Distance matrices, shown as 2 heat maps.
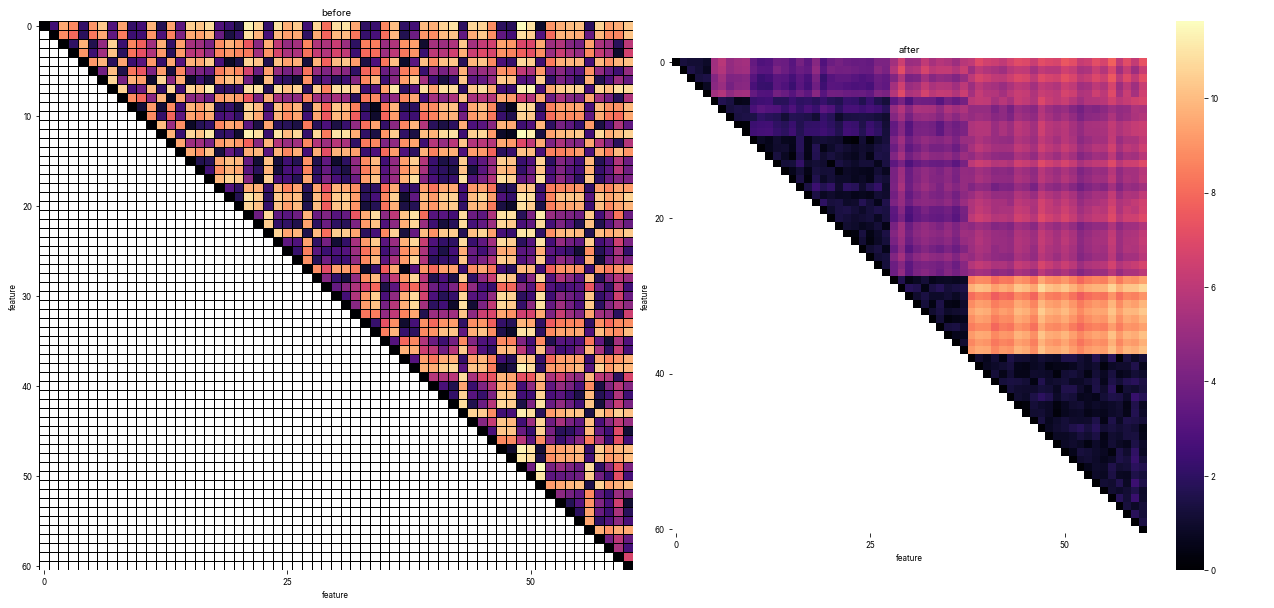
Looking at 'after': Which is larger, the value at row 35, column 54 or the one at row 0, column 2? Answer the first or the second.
the first
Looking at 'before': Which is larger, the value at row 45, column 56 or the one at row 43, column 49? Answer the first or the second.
the second
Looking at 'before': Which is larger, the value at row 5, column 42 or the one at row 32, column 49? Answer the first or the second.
the second
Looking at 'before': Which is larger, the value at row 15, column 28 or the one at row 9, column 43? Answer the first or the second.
the second
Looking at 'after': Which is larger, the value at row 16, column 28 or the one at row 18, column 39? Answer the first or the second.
the second
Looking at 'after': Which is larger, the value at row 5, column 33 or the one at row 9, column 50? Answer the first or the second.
the second
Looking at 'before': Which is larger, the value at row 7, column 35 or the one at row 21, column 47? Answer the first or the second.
the second
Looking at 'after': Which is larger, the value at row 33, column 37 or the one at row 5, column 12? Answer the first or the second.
the second
